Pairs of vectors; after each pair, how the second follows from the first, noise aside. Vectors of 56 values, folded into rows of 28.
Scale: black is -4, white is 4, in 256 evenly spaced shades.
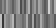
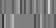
partly zeroed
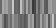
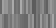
shrunk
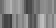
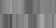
shrunk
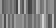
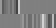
partly zeroed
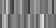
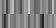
negated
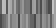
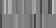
partly zeroed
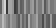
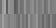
shrunk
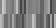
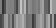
negated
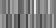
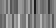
negated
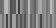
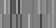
partly zeroed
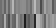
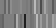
partly zeroed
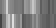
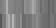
shrunk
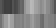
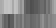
negated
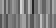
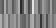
negated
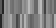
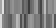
negated
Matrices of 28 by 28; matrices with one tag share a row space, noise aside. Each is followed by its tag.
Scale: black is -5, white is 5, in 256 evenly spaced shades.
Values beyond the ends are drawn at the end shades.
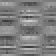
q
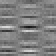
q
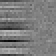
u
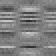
q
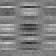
q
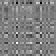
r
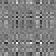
r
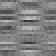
q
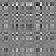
r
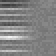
u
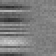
u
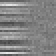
u
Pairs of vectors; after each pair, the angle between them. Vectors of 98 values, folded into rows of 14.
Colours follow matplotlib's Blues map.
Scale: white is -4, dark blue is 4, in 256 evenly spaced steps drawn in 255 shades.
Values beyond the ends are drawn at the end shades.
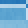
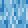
orthogonal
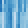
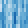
nearly opposite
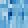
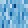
partly aligned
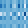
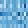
nearly opposite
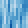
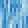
nearly opposite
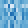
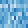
partly aligned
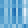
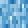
orthogonal
